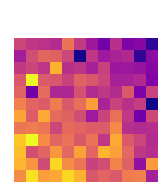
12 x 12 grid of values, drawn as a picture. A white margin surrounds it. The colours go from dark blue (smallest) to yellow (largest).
No single row or column stands out from its neighbours. Fine speckle covers the field. Values rise toward the bottom left. The top right is the calmest part. The ninth with the highest average is the bottom left. The halves do not mirror each other.
